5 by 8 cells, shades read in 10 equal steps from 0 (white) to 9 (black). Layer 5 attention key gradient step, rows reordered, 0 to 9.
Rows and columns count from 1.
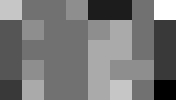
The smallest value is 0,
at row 1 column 8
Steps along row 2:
down up same down down up up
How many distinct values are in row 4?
5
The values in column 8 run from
0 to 9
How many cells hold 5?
15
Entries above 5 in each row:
2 2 2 2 2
